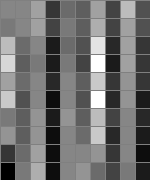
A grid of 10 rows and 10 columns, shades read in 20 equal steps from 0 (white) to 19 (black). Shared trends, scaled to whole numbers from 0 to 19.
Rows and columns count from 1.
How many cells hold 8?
8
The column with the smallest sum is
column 7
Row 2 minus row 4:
7 -3 -3 -3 0 -2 6 -3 0 -2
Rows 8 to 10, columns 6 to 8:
11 4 16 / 9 8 15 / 8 11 14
